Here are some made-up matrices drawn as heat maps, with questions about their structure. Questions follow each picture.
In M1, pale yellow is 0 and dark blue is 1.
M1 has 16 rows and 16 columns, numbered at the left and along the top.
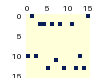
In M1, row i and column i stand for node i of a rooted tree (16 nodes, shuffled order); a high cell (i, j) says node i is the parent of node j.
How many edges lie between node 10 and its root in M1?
0
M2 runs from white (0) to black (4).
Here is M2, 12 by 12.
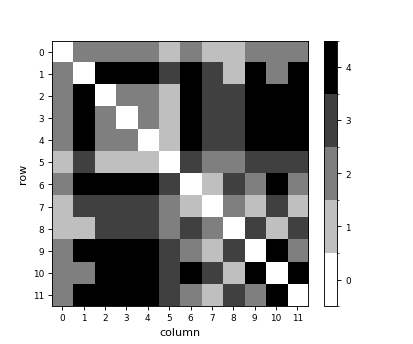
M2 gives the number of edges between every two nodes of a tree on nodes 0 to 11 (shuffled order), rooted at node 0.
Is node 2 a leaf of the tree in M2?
yes
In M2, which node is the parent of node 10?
8
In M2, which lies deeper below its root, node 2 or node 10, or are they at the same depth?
the same depth
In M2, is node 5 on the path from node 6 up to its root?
no
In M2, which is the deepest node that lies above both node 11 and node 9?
7
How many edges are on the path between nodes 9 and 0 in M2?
2
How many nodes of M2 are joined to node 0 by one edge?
3
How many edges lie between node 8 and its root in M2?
1
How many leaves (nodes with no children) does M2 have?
8
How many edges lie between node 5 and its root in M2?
1
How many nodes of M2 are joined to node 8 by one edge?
3
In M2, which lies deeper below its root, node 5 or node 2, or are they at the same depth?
node 2
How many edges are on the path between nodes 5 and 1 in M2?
3
